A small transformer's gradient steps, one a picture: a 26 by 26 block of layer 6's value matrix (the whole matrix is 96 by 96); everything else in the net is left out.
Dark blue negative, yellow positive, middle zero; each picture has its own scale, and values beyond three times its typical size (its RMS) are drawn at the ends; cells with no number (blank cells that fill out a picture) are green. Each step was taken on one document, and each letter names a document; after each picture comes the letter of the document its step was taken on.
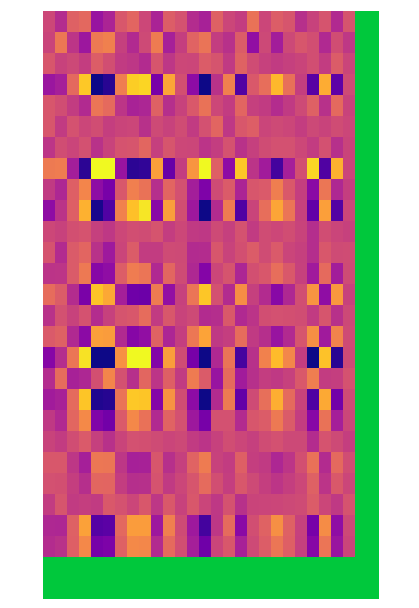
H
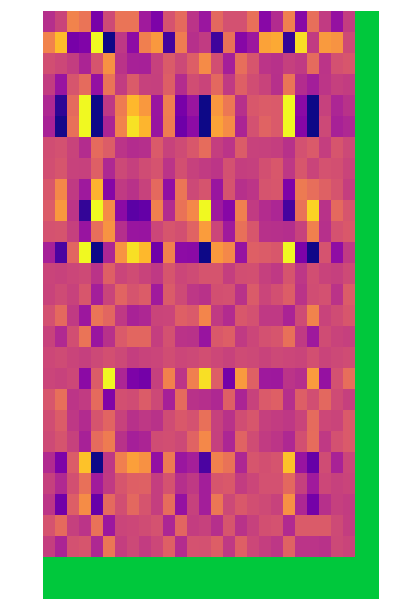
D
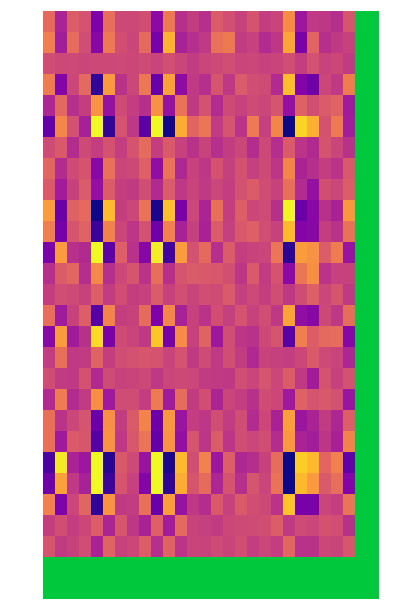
D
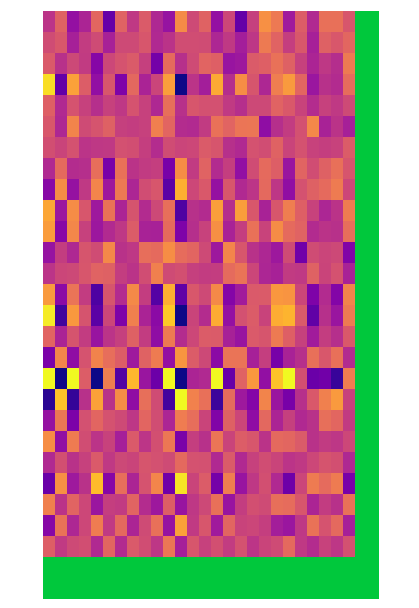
D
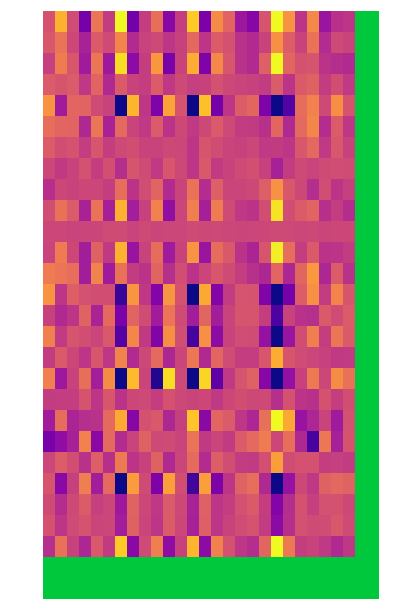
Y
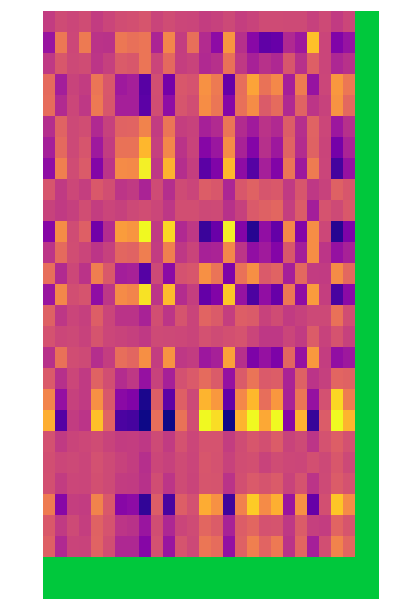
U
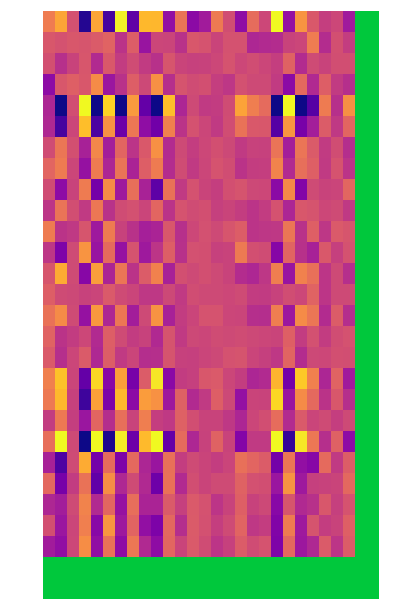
Y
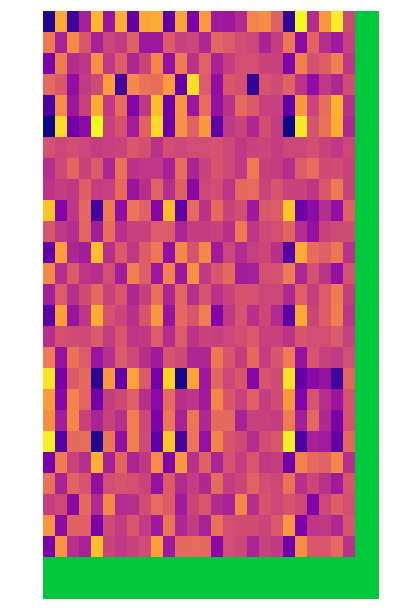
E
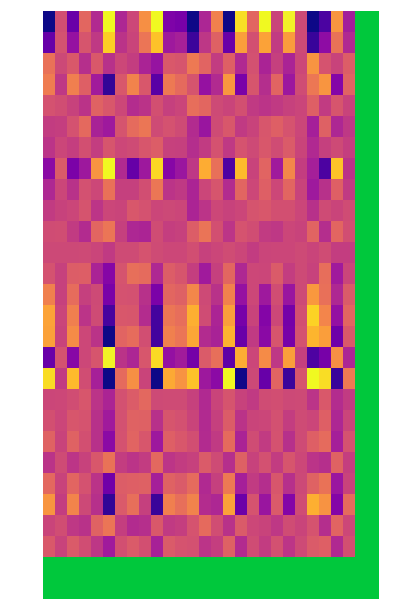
H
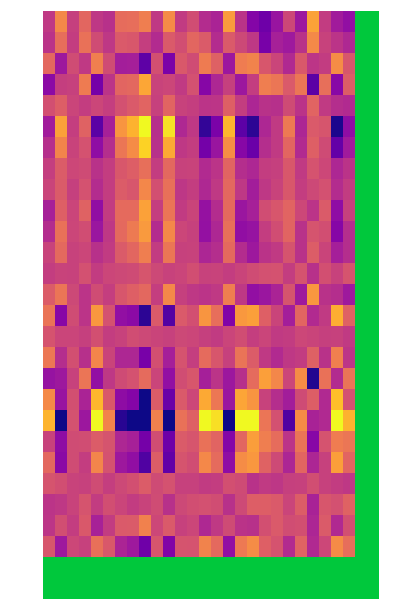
U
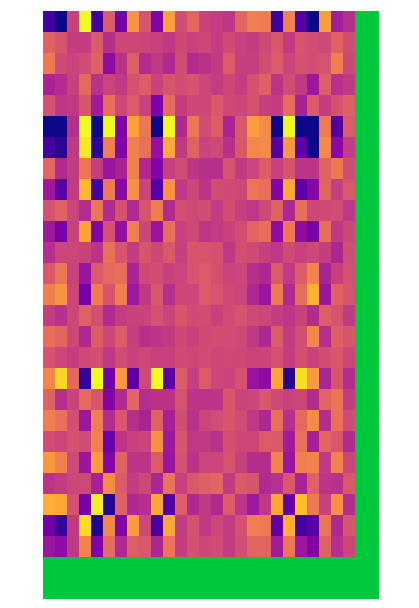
Y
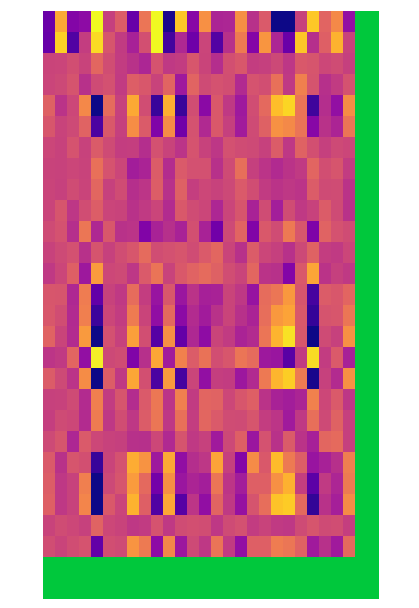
D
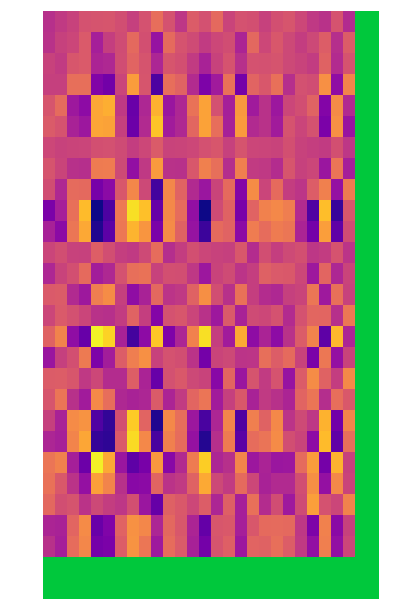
H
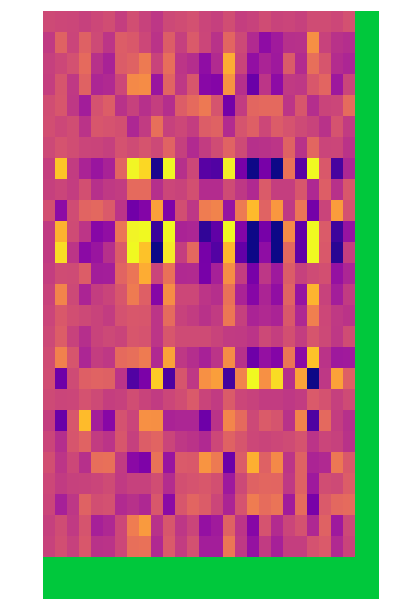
U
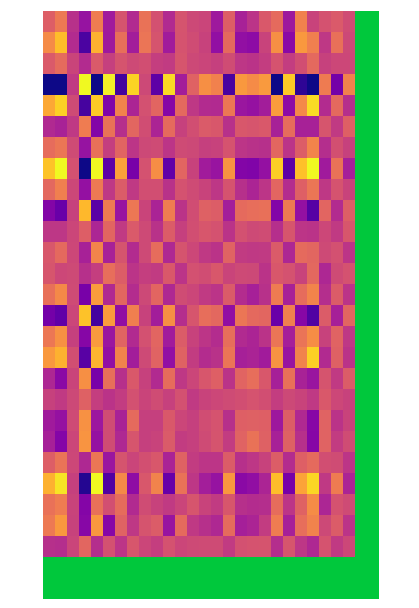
D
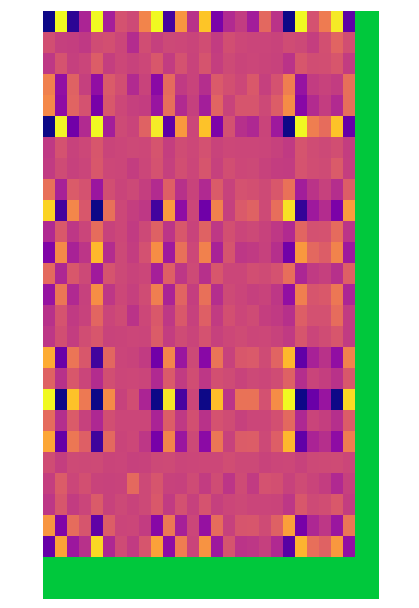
E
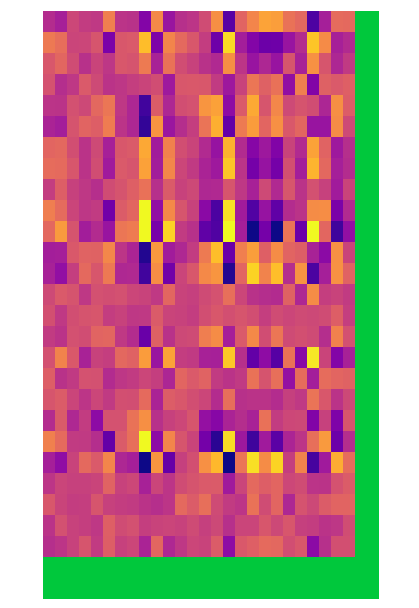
U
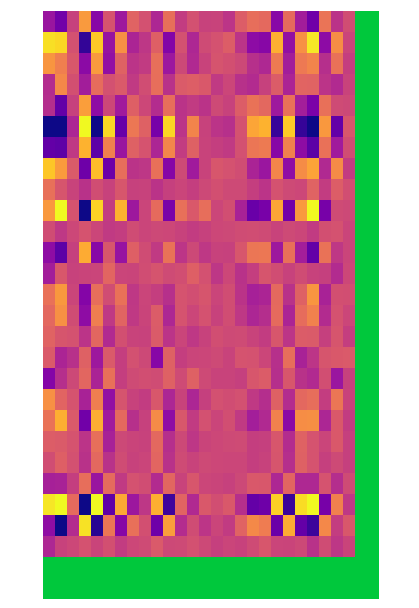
Y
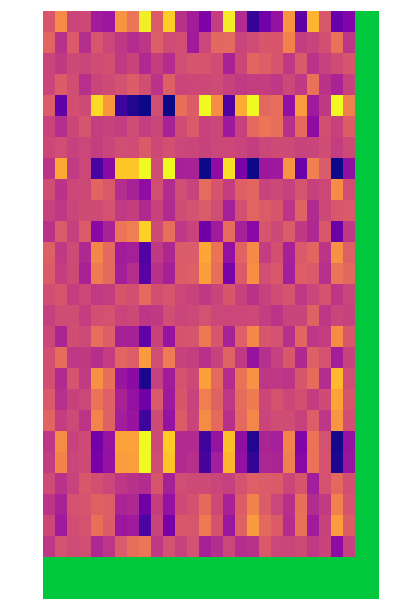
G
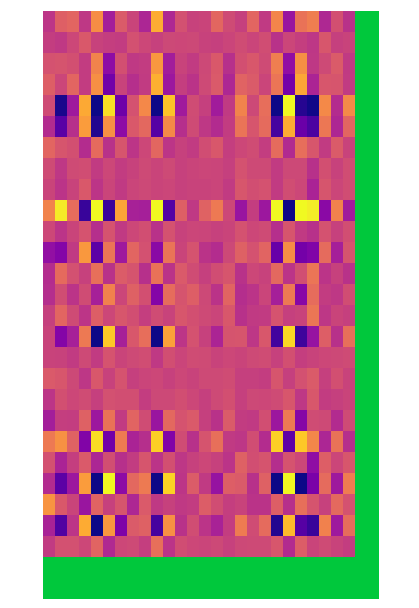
Y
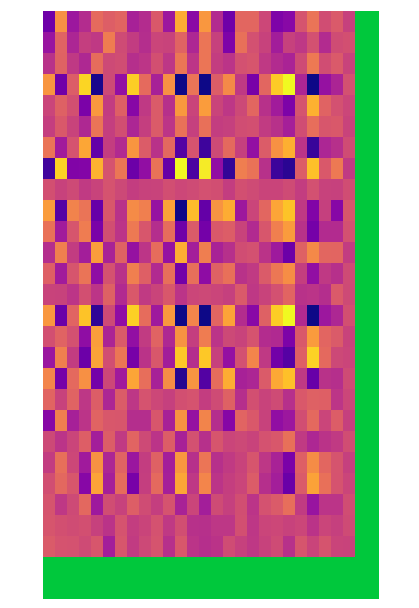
E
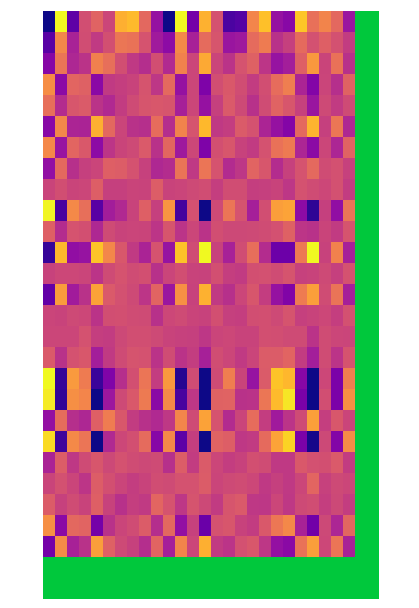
E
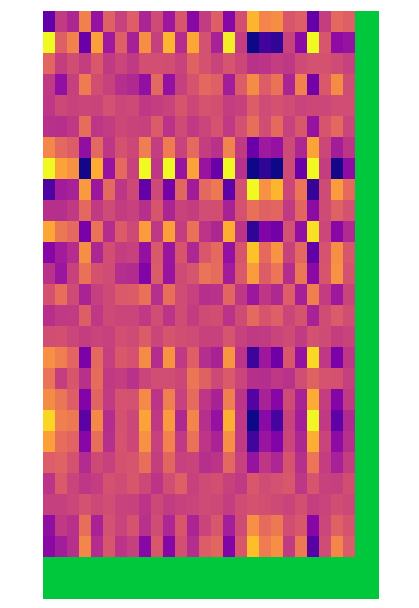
G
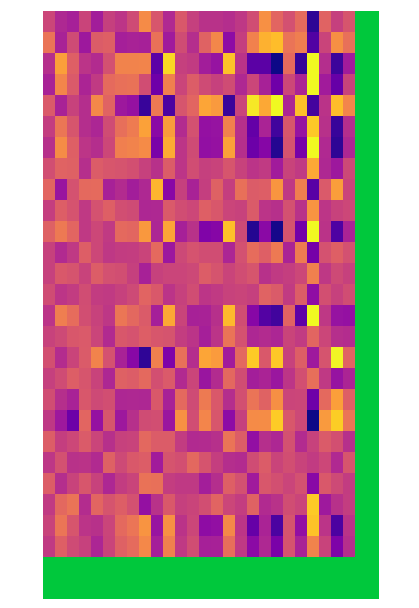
U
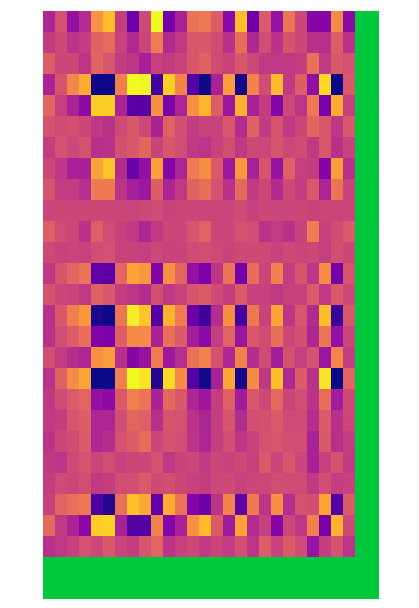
H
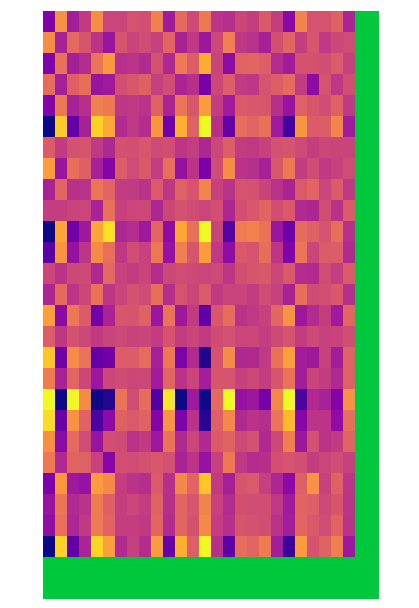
E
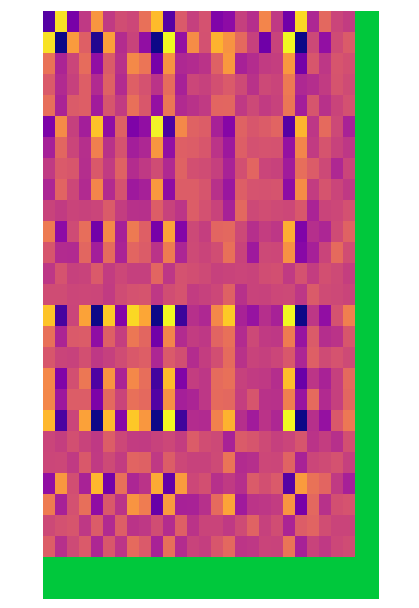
D
